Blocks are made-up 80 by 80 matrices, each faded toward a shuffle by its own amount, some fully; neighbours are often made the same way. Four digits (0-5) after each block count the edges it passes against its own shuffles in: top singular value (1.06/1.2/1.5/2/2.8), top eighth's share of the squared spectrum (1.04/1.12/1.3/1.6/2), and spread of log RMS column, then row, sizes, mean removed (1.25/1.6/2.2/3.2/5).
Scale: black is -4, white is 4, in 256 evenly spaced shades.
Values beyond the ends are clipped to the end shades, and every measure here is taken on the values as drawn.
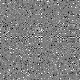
4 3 1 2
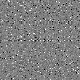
4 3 1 1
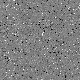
1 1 0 0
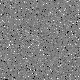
0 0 0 0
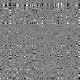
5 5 3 3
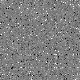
3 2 1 1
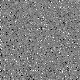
3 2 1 1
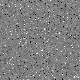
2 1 0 0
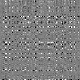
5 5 3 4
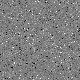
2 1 0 0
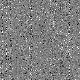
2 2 3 0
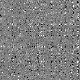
4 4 3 2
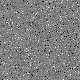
1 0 0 0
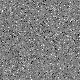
2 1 0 0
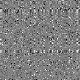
4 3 2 2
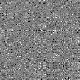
4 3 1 2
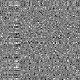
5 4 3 2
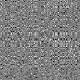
5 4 3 3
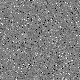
0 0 0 0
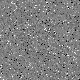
0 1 1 0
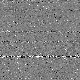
3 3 0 3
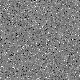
1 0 0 0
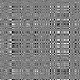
5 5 4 4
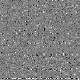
4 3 1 2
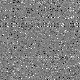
3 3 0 2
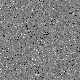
0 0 0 0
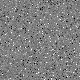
0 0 0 0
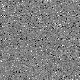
3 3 1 2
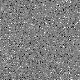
3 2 0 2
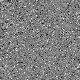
2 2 0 0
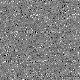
3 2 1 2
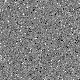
2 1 0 0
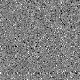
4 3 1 1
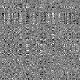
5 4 3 3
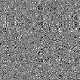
4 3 2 2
